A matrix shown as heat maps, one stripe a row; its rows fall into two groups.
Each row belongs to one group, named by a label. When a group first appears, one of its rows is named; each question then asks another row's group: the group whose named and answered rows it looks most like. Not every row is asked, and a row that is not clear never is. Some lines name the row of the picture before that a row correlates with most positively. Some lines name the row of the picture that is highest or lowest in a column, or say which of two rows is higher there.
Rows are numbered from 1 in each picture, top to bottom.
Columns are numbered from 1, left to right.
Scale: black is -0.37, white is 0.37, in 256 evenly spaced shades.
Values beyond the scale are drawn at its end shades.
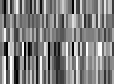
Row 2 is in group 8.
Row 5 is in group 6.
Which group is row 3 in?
6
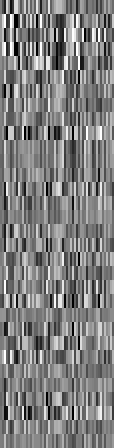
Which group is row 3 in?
8
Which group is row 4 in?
6
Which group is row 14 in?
8
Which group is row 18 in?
8
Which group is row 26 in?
6
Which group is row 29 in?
8
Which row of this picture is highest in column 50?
3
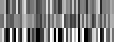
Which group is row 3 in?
8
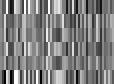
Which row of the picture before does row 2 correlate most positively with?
2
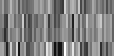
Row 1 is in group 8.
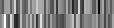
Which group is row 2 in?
6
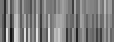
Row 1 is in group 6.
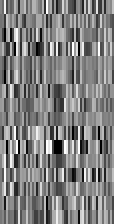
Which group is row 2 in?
8
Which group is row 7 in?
6
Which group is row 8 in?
8
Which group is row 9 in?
6
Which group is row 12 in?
6
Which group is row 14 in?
6
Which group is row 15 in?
8
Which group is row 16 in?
8
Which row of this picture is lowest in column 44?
11
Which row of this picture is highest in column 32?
13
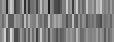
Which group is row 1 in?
6
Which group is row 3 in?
6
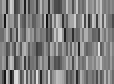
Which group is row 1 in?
6
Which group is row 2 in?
8
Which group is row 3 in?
8
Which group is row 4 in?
8
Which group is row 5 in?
6
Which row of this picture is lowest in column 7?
6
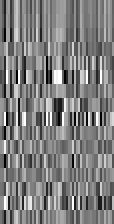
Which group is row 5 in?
8
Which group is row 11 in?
6
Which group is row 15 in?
6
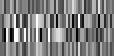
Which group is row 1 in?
8
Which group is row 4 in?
8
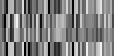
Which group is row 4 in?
6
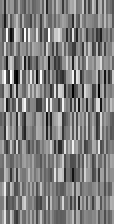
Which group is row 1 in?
8
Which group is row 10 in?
8
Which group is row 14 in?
6
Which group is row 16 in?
6
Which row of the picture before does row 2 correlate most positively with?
2
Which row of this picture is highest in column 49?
8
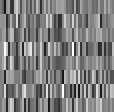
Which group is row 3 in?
6
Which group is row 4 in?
6
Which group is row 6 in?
8
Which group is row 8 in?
6
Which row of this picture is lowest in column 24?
6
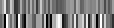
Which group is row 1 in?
6
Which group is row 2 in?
8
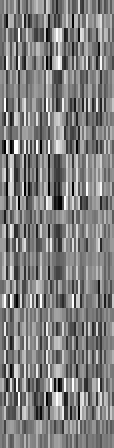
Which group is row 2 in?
6
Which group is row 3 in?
8
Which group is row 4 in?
8
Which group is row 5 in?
8
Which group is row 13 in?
6
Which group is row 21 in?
8
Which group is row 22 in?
6
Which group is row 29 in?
8
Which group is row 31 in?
8
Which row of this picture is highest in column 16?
22
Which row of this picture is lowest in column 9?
22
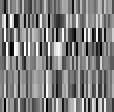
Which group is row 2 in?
6
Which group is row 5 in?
8
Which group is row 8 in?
8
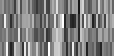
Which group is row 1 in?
8
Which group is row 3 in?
8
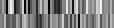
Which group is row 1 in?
6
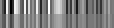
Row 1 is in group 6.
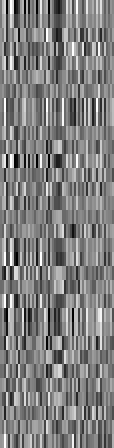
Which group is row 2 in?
6
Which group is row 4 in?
8
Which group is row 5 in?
6
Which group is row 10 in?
6
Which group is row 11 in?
8
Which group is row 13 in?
8
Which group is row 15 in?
6
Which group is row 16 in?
8
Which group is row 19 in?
6
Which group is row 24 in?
6
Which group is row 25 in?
8
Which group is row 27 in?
8
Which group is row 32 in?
6
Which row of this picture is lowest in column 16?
23
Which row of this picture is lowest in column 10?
3
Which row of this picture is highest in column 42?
4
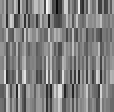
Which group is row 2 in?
6
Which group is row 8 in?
8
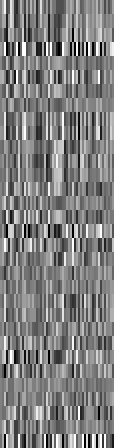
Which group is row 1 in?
6
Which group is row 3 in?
6
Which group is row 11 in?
8
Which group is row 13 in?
8
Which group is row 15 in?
6
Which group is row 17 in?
6
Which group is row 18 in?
6
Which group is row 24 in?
8
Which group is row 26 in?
6
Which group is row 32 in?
8
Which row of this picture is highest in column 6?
26
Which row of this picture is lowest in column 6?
16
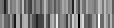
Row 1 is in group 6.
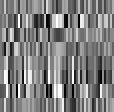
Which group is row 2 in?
8
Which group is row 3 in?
6
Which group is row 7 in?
8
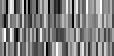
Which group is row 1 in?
6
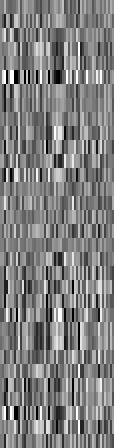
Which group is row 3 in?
6
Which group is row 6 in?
6
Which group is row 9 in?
8
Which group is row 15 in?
6
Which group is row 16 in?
8
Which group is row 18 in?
8
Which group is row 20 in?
8
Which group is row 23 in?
8
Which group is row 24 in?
8
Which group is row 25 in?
8
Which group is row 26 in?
8
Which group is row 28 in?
6
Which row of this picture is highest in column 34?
6
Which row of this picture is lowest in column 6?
13
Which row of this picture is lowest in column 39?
13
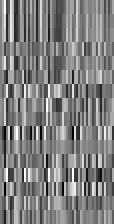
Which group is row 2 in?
6
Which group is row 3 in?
6
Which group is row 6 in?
6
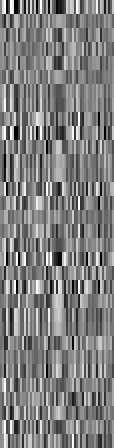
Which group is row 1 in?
6
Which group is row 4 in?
8
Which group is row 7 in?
6
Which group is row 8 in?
6
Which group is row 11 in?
8
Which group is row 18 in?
6
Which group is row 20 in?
8
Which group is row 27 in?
8
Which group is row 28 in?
6
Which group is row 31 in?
6
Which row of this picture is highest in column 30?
21
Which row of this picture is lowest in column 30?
19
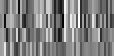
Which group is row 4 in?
6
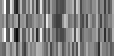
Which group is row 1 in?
6
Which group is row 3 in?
6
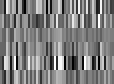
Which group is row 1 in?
8
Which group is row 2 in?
8
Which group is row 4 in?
8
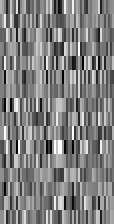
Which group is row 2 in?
6
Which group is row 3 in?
8
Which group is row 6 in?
8
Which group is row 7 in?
8
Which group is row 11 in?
8
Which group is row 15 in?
8
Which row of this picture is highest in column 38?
6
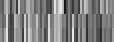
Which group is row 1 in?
8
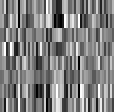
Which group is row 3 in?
8
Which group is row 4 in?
6
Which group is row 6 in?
8
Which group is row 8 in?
8
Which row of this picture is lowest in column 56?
2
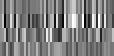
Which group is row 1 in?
8
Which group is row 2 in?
8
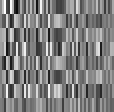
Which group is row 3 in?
6
